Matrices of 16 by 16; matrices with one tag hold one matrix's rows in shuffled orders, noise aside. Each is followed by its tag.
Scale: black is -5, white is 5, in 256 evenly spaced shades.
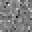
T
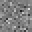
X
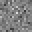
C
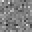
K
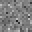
T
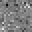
K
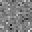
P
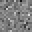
X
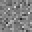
X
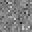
X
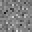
C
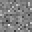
T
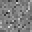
T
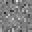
C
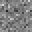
K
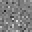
C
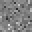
T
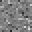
P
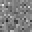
K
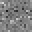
K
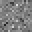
C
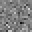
X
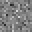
C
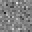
C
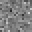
P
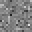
P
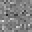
K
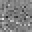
K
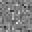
C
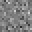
X
